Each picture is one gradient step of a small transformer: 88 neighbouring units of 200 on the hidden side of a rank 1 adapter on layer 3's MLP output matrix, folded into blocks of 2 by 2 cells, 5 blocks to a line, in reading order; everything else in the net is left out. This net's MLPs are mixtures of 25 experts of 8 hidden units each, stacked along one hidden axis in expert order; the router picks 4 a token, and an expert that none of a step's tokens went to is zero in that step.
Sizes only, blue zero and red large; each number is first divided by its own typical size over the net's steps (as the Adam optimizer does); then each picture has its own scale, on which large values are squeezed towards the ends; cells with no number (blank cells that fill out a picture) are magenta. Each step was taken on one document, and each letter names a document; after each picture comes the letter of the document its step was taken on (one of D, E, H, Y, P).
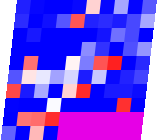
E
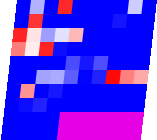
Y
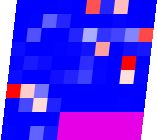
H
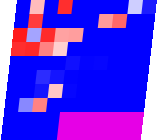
Y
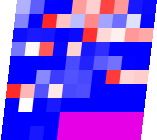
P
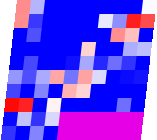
E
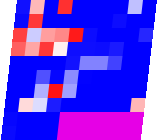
Y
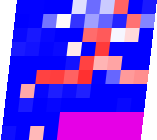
P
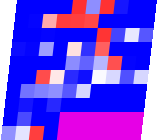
P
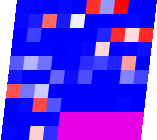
H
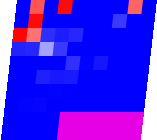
Y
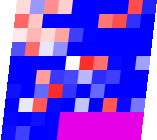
Y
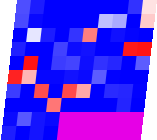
E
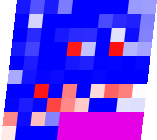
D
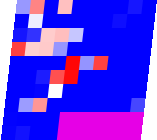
Y
